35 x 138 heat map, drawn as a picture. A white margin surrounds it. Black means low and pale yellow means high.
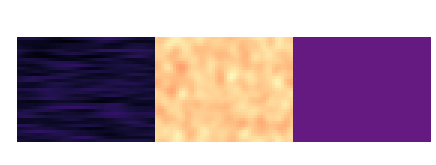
The table splits into one row of 3 panels. Panel 1,1: very low, streaked across, faint in contrast. Panel 1,2: very high, blotchy, faint in contrast. Panel 1,3: low, flat.
